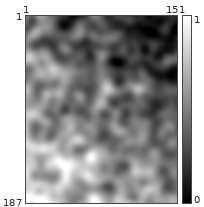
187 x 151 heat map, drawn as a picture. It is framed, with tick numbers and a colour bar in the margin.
The texture varies smoothly and slowly. Neither half mirrors the other. The ninth with the lowest average is the top right. There is an overall slope up to the bottom left. The ninth with the highest average is the bottom left. No lone cell stands out from its neighbours. No regular stripes run through it.
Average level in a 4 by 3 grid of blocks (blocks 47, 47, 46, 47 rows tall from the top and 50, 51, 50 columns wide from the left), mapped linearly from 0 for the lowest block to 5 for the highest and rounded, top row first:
2 1 0 / 3 2 1 / 4 3 2 / 5 4 3
